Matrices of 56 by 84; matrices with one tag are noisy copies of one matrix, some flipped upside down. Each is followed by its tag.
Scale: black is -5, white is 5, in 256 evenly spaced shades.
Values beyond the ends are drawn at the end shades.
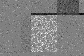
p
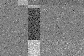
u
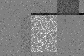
p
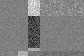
u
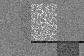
p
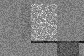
p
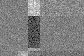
u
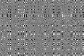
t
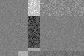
u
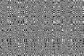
t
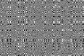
t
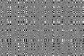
t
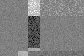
u
